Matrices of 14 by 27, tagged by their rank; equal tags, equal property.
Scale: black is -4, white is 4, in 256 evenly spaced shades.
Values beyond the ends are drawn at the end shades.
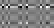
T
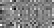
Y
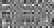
Y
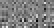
Y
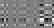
T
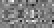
Y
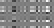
T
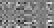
Y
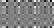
T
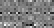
Y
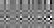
T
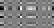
T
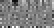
Y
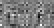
Y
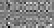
Y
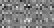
Y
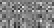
Y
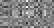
Y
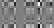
T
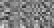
Y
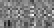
Y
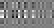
T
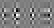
T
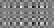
T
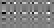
T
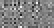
Y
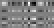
T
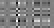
T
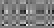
T
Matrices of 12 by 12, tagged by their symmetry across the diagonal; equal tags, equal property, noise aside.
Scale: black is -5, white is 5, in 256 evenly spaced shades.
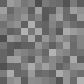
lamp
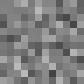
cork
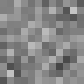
lamp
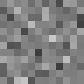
cork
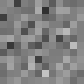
lamp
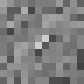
lamp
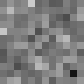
lamp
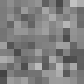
cork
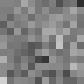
cork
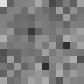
lamp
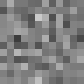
cork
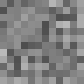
lamp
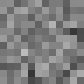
lamp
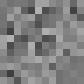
lamp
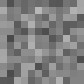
cork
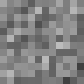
lamp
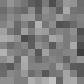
cork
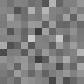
cork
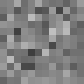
cork
